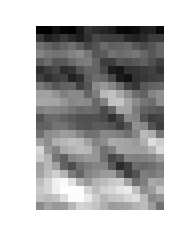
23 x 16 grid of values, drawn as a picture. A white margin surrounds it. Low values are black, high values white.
Ninth with the highest average: bottom left. Slope: up to the bottom. Average level on the scale: 50%. Lone odd cells: none. Histogram: bell-shaped. Stripes: horizontal, repeating 4 times.
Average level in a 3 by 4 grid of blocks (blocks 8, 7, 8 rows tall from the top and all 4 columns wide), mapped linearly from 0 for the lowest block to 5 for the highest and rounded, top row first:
0100
3233
5544
